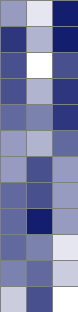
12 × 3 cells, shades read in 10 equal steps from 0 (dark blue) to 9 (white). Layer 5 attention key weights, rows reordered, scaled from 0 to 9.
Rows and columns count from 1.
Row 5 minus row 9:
0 4 -4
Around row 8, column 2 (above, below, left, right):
2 0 3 5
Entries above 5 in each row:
1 1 1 1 0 1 0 0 0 1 1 2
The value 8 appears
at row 1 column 2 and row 10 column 3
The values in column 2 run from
0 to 9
